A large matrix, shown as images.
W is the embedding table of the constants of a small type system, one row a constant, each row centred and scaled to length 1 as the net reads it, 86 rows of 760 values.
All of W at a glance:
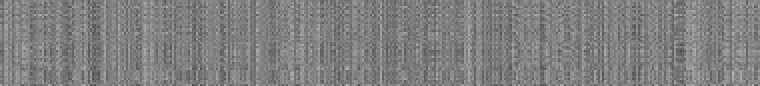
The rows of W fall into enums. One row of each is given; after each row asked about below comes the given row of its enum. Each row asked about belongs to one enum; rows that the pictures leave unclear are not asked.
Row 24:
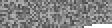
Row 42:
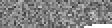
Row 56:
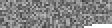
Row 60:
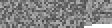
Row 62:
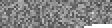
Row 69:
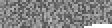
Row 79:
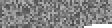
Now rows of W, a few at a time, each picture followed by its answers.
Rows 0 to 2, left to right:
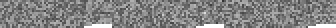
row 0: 60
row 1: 62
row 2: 24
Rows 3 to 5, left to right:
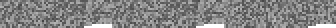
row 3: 60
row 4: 60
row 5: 69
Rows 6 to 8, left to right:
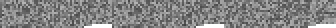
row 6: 79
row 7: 79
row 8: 60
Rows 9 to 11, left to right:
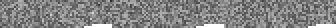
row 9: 62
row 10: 24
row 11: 69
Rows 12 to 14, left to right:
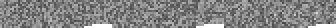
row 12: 69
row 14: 62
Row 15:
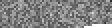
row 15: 62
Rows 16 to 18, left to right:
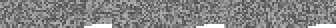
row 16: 60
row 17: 24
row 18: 69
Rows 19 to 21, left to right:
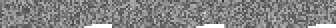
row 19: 79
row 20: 62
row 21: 69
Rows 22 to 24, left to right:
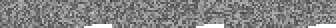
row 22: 62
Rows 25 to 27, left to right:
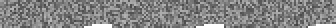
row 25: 69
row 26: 24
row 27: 79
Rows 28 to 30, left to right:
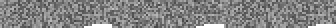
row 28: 69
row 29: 56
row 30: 69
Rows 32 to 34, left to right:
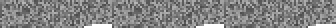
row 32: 79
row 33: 79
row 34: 79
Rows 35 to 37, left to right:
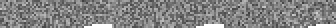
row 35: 56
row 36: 69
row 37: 42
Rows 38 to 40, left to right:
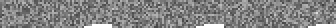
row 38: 79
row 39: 56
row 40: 62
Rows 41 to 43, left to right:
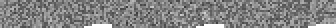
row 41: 69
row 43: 60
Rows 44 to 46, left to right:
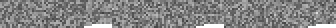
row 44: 60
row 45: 56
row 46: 62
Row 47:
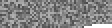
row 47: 24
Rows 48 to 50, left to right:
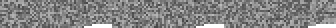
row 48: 24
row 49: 56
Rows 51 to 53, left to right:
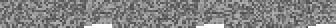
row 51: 60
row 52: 60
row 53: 24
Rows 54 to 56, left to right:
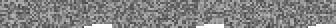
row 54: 24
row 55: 60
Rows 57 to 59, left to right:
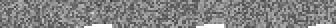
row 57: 62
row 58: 60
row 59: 69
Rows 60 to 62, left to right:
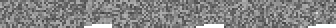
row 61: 24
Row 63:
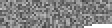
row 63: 56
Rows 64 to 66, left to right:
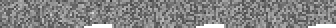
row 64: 62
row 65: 69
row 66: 69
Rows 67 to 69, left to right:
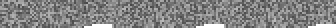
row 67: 24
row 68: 69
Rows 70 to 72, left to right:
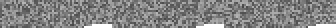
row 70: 79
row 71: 60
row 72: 24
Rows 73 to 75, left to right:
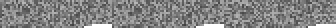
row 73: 79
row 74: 79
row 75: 24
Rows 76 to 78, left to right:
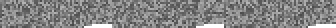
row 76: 79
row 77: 60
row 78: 79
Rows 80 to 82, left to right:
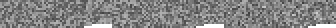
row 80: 60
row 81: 24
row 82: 42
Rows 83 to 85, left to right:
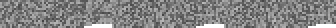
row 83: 60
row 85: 69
